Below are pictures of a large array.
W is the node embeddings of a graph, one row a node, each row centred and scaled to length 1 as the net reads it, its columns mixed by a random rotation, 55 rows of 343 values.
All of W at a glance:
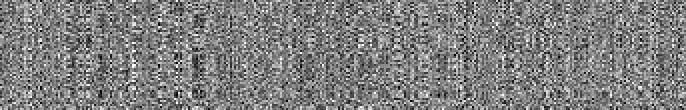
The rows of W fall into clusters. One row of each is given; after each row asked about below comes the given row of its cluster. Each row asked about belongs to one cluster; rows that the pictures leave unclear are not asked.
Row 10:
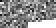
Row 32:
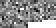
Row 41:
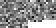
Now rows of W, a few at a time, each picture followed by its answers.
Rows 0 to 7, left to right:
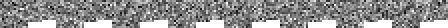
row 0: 32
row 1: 41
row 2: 10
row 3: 41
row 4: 10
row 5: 41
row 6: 41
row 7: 10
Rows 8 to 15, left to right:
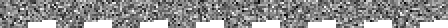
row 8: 32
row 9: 10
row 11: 32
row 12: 32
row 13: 10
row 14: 41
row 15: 32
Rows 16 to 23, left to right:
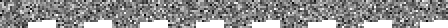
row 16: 10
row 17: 41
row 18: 32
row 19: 41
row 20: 41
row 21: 32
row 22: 41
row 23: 41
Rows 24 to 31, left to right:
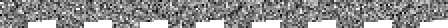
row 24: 10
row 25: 32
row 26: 41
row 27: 10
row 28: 10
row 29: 10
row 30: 32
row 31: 10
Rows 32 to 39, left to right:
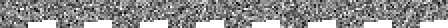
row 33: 32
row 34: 10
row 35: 10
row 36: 32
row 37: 10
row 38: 32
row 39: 10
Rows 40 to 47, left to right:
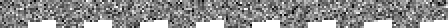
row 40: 32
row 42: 10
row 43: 32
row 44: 32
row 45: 10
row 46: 10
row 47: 10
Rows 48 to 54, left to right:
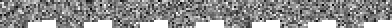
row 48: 10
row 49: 32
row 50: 41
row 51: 32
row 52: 10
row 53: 41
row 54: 41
